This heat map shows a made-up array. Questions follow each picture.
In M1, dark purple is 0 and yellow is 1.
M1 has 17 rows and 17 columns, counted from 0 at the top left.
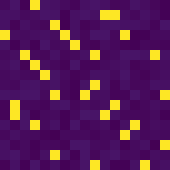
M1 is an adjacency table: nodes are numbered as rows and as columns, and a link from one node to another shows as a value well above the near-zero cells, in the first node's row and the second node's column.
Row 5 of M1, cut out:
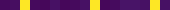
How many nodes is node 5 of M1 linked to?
3
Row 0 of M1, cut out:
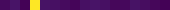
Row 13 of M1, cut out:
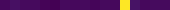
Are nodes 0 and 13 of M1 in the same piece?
yes
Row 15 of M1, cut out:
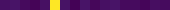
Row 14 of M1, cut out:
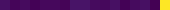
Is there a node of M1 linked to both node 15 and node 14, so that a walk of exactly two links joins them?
no
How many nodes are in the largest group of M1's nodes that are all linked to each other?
3
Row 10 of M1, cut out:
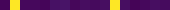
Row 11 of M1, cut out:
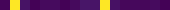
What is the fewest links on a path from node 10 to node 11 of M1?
1
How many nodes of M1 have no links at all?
0
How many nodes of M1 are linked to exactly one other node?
9
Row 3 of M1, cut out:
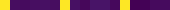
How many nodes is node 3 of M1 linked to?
3
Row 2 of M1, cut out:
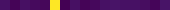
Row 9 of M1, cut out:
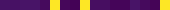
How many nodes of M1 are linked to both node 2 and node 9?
1
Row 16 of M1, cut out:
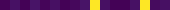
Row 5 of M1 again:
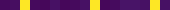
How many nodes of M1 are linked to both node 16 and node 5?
1
